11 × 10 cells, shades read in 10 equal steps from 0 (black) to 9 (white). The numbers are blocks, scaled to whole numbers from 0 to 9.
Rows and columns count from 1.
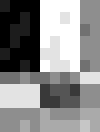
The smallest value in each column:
0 0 0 0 2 2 3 2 4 5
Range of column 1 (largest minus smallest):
8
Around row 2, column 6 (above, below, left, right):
9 9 9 8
